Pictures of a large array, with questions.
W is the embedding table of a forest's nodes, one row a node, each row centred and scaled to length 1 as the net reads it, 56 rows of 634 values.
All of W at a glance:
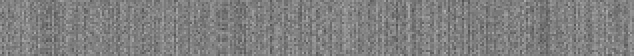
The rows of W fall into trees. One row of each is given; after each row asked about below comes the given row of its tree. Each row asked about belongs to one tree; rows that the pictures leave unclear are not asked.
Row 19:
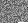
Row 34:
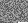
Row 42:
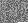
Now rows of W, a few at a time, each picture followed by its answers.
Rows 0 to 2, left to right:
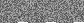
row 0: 19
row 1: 42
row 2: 19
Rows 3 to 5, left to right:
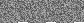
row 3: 34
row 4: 19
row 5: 34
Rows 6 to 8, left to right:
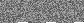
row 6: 42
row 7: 34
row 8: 19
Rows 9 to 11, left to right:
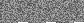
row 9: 34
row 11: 34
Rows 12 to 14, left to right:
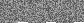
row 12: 34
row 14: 42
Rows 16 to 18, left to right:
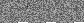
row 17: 34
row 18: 34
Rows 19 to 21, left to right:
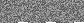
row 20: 19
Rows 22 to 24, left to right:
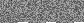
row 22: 42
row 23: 34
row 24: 34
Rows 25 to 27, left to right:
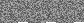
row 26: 34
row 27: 19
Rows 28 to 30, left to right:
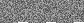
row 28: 34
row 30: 19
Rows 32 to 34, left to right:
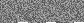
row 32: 19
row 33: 19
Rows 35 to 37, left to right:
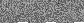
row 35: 42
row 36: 42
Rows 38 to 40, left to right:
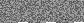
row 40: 34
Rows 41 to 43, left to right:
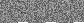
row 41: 34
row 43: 19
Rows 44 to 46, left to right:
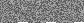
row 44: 19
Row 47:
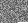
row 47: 19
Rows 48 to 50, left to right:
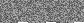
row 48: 19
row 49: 34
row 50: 34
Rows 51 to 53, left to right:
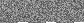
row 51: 42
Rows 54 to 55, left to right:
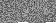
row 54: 34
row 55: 42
